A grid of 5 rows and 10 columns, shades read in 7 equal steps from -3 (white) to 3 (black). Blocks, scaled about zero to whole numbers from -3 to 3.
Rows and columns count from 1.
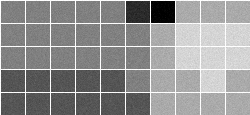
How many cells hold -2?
7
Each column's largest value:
1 1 1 1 1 2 3 -1 -1 -1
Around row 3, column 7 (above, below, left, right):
-1 -1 0 -2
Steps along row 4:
same same same same down down same down up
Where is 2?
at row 1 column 6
